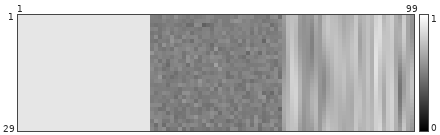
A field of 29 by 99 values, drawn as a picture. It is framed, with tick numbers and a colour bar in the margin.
The table splits into one row of 3 panels. Panel 1,1: very high, flat. Panel 1,2: middling, fine-grained, faint in contrast. Panel 1,3: high, streaked downward.
